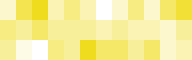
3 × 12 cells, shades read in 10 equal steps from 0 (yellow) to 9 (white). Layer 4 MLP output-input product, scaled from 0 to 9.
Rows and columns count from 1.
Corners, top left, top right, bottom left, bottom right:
7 1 5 6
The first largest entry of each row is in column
7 11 3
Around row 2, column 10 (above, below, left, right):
7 3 6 7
